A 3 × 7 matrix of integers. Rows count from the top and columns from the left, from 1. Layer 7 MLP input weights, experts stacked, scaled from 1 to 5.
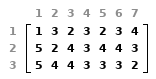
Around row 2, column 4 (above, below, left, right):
3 3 4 4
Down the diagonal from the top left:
1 2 4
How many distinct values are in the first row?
4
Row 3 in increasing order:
2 3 3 3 4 4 5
